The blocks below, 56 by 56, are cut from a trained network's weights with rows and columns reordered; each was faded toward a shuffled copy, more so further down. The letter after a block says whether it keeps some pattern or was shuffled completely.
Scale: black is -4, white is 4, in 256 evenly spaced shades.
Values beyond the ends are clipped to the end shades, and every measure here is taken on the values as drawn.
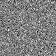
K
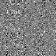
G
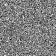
K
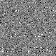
G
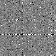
G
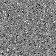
K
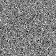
K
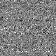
G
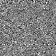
G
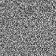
G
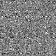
G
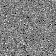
K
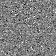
K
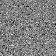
G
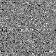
G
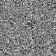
G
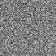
G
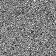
K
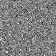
K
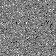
K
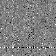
G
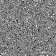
K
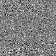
G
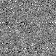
G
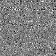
G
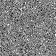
K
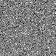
K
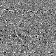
G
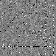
G
